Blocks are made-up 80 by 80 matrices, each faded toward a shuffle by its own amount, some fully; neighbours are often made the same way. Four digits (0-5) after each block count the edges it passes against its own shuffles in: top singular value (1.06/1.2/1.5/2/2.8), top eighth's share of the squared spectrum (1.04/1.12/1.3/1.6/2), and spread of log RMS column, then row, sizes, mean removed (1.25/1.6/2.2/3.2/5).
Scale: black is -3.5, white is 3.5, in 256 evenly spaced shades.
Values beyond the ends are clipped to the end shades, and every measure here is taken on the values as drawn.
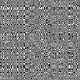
5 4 3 3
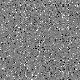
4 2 1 0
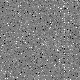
2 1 0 0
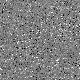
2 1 0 0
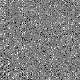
4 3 1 1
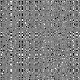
5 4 3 3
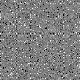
4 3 2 1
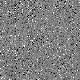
3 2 1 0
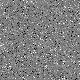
0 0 0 0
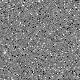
2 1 0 0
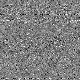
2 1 0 2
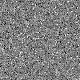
0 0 0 0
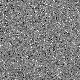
2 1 0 0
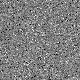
0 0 0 0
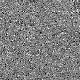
3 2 0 1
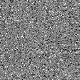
3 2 1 0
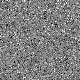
0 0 0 0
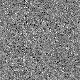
1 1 1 0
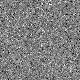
0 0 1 0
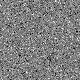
0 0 0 0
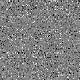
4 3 1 2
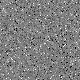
1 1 0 0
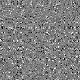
4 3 2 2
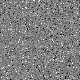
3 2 0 0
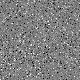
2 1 0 0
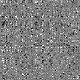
4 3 2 2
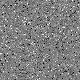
1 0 0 0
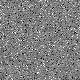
2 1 0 0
